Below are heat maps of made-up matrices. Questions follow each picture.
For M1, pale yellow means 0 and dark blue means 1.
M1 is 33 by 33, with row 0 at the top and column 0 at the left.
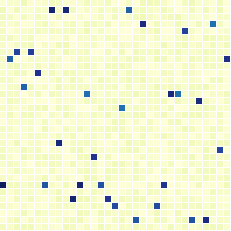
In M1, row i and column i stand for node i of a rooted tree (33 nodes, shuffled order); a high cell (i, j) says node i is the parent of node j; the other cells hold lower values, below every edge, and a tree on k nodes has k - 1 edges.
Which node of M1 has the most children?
26
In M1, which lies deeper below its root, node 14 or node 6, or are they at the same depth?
the same depth
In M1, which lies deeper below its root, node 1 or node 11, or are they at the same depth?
node 11
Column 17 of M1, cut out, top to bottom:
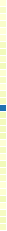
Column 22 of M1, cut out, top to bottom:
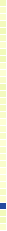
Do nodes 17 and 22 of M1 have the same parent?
no
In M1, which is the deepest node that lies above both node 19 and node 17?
31
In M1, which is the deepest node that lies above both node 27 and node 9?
31
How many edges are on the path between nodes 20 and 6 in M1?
6
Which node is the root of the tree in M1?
21
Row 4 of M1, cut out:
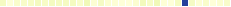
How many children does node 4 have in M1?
1
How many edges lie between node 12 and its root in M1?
5
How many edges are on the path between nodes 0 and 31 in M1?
12
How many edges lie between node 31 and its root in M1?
1
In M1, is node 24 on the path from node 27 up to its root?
no
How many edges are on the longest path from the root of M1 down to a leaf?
16
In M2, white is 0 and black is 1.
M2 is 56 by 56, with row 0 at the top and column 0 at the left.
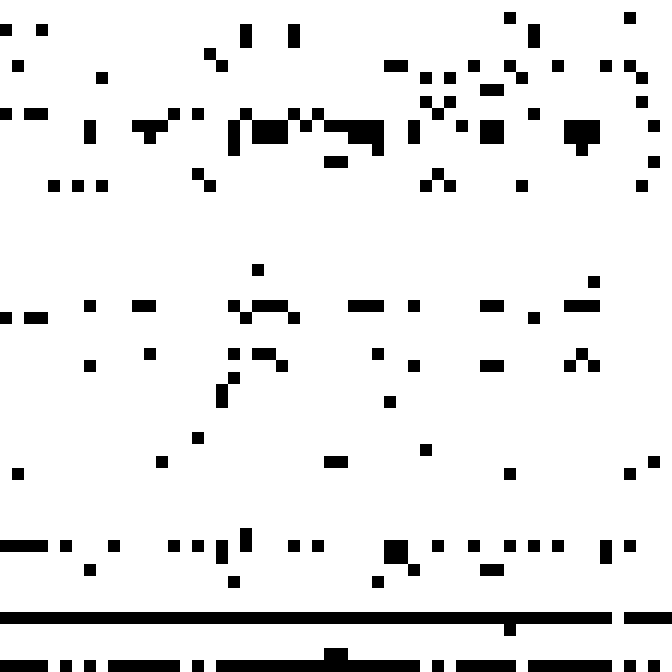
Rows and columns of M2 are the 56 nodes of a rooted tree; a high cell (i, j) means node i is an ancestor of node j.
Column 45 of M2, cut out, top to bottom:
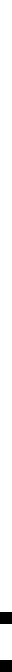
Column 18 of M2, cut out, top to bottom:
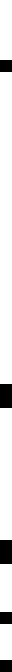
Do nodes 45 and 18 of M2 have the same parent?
no
